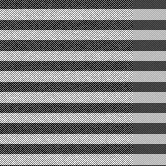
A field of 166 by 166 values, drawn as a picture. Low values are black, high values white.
Seam: vertical, 80% of the way across, the right part calmer. Stripes: horizontal, repeating 8 times. Slope: none. Average level on the scale: 50%.
